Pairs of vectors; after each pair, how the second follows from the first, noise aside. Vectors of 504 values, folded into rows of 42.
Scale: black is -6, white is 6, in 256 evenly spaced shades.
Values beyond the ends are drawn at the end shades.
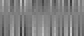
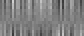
reversed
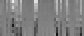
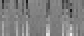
reversed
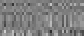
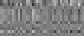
reversed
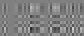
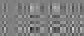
copied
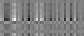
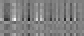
copied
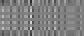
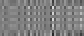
reversed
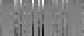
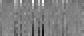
copied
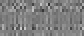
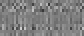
copied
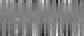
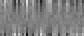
reversed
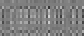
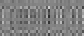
negated
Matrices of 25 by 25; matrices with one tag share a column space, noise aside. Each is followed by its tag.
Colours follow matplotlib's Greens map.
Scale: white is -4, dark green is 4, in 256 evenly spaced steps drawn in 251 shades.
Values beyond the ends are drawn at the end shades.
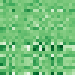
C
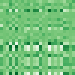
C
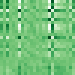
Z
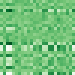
C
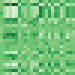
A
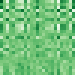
Z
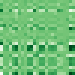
C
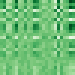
Z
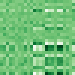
C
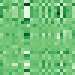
A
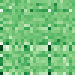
C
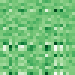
C
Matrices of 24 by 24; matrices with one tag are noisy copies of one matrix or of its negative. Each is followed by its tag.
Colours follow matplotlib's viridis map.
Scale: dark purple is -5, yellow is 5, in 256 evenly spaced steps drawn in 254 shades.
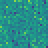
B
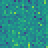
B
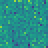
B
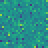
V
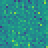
B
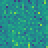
B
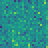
B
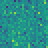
B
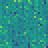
B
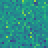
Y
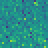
Y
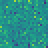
B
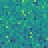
Y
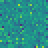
V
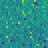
Y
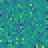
V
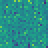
B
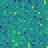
B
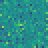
V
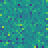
V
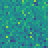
Y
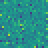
V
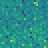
Y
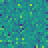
V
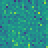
B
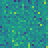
B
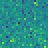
Y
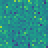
B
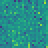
B
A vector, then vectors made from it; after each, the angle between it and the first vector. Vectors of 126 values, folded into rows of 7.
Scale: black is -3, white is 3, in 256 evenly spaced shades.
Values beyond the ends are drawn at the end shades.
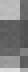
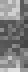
nearly parallel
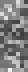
partly aligned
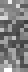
partly aligned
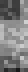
nearly opposite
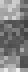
nearly parallel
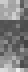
nearly parallel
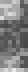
nearly parallel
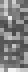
partly aligned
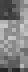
nearly opposite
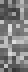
partly opposed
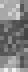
nearly parallel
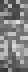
partly opposed
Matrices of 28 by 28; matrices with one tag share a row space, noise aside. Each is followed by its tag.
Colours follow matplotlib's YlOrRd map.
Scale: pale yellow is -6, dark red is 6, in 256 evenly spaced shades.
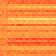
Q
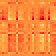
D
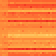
Q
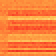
Q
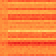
Q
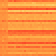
Q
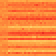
Q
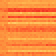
Q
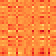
D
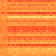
Q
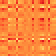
D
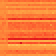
Q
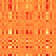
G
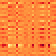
D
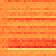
Q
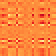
D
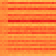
Q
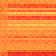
Q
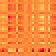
D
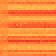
Q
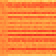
Q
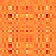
G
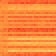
Q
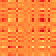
D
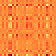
G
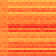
Q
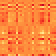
D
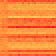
Q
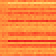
Q
